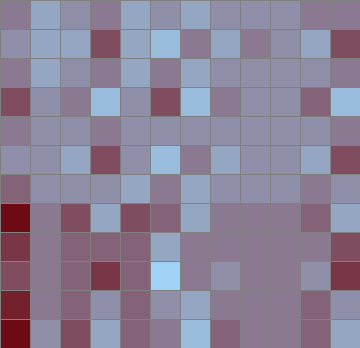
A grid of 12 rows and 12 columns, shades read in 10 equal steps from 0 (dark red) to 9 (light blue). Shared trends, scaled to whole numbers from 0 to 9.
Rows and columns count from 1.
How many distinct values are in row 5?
2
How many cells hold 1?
1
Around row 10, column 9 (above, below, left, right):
5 5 6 5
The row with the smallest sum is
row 9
